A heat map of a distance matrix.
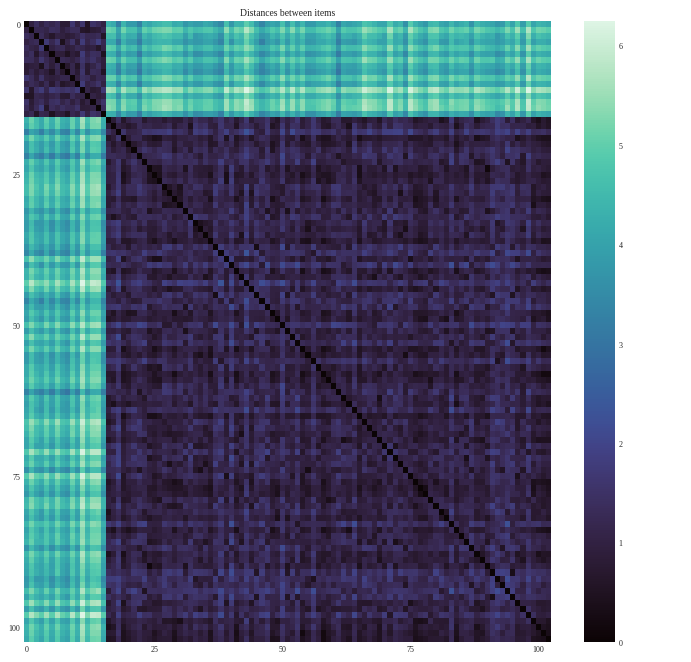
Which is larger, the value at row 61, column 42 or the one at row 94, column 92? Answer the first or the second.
the second
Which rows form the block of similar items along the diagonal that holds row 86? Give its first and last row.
16 to 102
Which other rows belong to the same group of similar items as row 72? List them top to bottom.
16, 17, 18, 19, 20, 21, 22, 23, 24, 25, 26, 27, 28, 29, 30, 31, 32, 33, 34, 35, 36, 37, 38, 39, 40, 41, 42, 43, 44, 45, 46, 47, 48, 49, 50, 51, 52, 53, 54, 55, 56, 57, 58, 59, 60, 61, 62, 63, 64, 65, 66, 67, 68, 69, 70, 71, 73, 74, 75, 76, 77, 78, 79, 80, 81, 82, 83, 84, 85, 86, 87, 88, 89, 90, 91, 92, 93, 94, 95, 96, 97, 98, 99, 100, 101, 102
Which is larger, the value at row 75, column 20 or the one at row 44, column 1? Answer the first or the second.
the second
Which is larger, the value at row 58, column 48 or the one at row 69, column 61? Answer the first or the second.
the second
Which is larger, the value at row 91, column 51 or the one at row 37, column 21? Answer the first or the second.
the second
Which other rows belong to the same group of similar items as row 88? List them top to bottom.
16, 17, 18, 19, 20, 21, 22, 23, 24, 25, 26, 27, 28, 29, 30, 31, 32, 33, 34, 35, 36, 37, 38, 39, 40, 41, 42, 43, 44, 45, 46, 47, 48, 49, 50, 51, 52, 53, 54, 55, 56, 57, 58, 59, 60, 61, 62, 63, 64, 65, 66, 67, 68, 69, 70, 71, 72, 73, 74, 75, 76, 77, 78, 79, 80, 81, 82, 83, 84, 85, 86, 87, 89, 90, 91, 92, 93, 94, 95, 96, 97, 98, 99, 100, 101, 102
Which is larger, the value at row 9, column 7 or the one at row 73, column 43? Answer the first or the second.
the second
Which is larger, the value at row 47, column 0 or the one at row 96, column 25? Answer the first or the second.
the first
